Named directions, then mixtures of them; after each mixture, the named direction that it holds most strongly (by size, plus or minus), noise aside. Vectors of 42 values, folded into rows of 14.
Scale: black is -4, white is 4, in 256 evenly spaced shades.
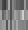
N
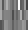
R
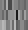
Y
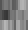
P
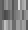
P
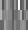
R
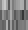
N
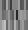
Y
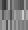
N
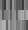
N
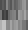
P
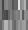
P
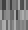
N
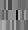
Y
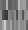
P
